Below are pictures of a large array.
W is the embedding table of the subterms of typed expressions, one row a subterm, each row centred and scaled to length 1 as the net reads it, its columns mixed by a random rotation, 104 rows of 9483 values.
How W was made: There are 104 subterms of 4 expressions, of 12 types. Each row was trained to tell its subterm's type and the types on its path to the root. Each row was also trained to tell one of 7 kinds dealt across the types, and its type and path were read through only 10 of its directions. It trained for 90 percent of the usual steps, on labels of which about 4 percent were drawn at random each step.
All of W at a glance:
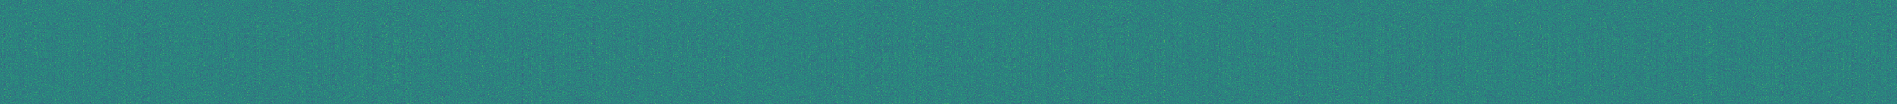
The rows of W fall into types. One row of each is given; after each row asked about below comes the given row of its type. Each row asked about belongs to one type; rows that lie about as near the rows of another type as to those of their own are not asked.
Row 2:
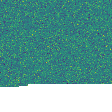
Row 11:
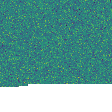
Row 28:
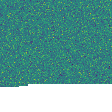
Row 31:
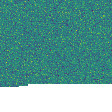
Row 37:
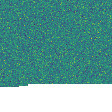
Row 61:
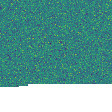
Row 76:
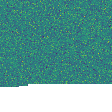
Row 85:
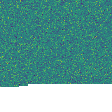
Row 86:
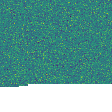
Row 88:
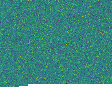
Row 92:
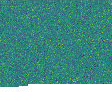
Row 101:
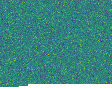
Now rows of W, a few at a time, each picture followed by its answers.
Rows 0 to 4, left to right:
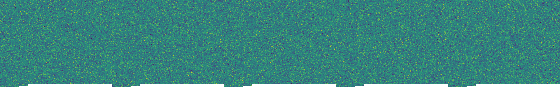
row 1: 31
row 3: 88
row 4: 11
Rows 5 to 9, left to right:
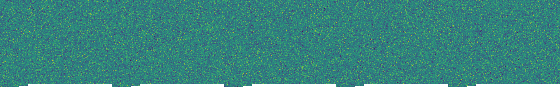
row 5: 28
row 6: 37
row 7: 28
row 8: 76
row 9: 88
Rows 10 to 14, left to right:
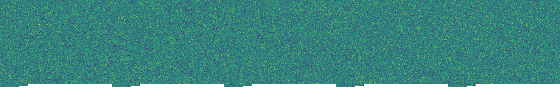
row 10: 92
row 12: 86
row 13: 101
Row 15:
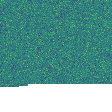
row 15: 28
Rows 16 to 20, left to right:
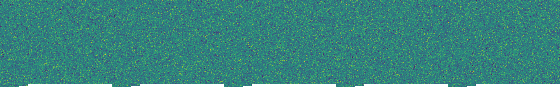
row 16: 11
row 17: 61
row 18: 76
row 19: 85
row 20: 76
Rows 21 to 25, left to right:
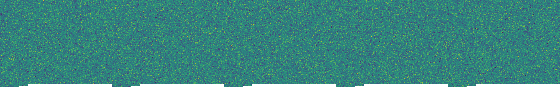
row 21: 28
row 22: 31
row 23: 31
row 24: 101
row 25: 28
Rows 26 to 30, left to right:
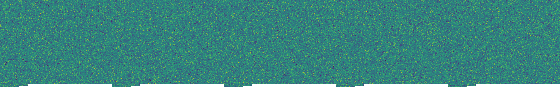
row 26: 61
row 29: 76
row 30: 11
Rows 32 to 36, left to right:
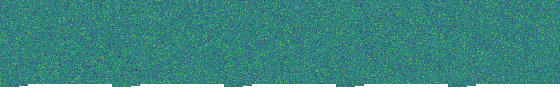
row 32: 92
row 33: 61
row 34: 61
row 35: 31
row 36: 28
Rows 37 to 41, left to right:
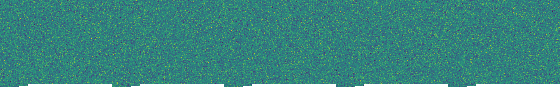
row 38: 92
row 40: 101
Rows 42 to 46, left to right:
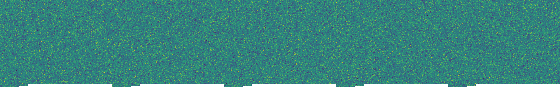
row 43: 61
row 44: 37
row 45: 85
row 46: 11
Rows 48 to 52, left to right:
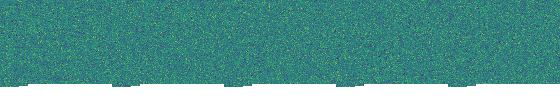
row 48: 92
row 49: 31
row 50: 101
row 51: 11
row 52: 76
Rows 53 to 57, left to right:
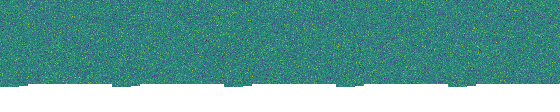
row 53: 76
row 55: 101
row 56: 28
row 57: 61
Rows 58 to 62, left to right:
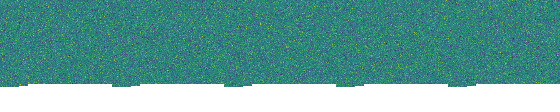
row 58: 2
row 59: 2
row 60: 88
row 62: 11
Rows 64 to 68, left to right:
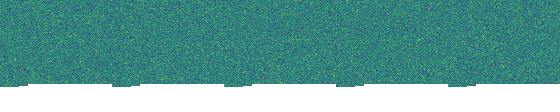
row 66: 101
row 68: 61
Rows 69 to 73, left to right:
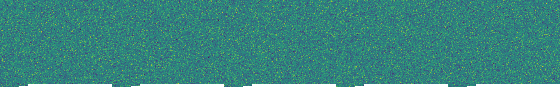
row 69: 2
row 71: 28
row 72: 88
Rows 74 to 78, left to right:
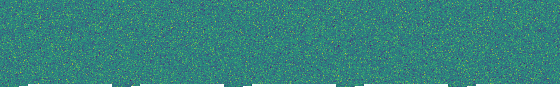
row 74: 37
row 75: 31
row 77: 11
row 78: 85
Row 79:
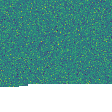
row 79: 76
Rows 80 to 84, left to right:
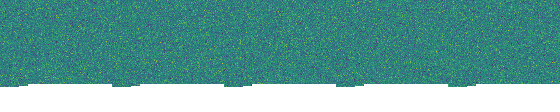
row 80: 11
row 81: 61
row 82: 76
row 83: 101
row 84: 61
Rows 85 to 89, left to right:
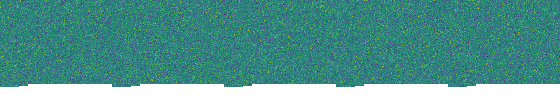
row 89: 86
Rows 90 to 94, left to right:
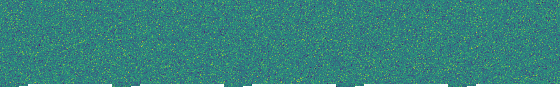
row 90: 101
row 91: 92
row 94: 92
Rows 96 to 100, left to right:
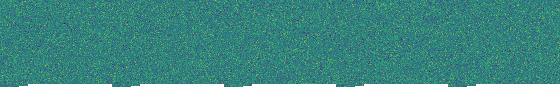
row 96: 101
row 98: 2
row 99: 11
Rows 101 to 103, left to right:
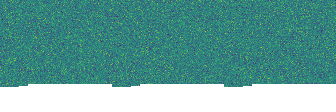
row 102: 76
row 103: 88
